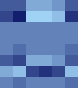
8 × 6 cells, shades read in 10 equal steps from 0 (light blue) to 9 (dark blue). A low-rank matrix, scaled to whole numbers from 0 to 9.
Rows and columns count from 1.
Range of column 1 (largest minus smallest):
5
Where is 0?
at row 2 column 3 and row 2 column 4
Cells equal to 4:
20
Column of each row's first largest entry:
1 2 1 1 2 2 4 2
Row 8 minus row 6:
-2 -2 2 2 1 -1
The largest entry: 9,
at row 2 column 2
